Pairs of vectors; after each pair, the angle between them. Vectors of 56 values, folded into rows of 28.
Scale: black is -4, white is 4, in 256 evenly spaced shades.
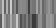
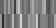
partly opposed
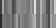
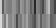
nearly opposite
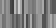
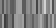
orthogonal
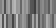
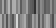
nearly parallel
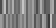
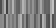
nearly parallel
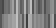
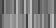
nearly parallel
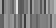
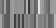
orthogonal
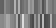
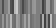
partly aligned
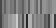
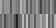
partly opposed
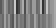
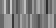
orthogonal
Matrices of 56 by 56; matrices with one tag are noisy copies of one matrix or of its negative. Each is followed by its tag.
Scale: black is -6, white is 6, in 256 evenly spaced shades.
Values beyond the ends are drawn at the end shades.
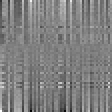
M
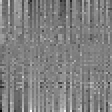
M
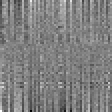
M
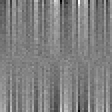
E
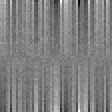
E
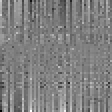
M
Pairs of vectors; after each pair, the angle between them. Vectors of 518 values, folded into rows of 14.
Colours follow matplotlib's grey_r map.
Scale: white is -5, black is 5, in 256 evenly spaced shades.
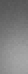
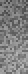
partly aligned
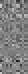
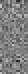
nearly parallel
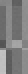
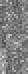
partly aligned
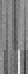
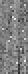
partly opposed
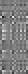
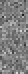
partly aligned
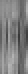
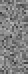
orthogonal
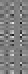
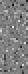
orthogonal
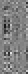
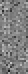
partly opposed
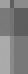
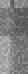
nearly parallel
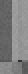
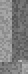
nearly opposite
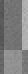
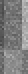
nearly parallel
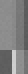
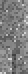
partly opposed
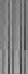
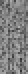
partly aligned
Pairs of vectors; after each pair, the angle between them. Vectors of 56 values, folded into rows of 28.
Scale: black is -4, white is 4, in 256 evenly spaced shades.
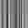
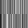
partly opposed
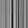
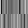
orthogonal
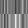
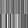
orthogonal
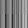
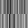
orthogonal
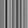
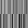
orthogonal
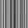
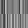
partly opposed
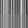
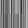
nearly opposite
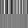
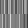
partly aligned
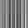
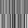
partly aligned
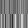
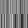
nearly opposite
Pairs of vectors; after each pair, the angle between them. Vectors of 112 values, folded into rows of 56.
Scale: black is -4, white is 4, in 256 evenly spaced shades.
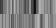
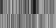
nearly parallel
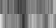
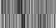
partly aligned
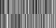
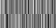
nearly opposite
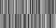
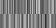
nearly opposite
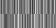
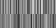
partly opposed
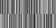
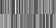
partly aligned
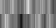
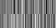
orthogonal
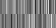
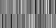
nearly parallel
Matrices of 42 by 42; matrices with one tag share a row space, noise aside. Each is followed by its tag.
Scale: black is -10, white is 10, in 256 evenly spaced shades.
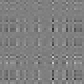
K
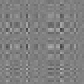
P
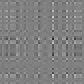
K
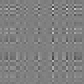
K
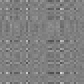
P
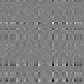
K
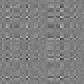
P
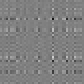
K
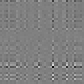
K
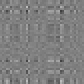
P
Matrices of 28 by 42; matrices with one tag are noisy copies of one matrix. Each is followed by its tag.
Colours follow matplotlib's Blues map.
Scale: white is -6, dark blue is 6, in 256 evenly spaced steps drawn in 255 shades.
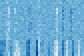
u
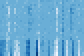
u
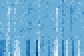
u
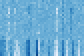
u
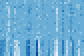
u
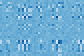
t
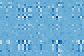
t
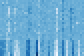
u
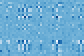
t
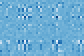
t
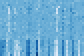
u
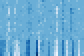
u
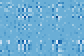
t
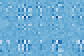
t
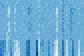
u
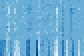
u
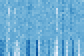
u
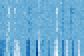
u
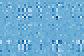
t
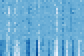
u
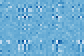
t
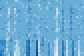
u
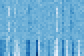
u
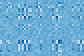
t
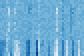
u
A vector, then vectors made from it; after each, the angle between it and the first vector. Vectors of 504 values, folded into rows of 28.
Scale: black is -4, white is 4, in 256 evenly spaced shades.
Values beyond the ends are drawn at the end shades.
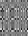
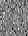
partly aligned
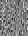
partly opposed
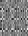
nearly opposite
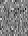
partly opposed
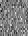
partly aligned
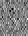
partly aligned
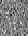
orthogonal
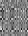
nearly parallel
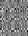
nearly opposite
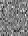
partly aligned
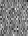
partly aligned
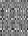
nearly parallel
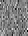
partly opposed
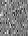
orthogonal
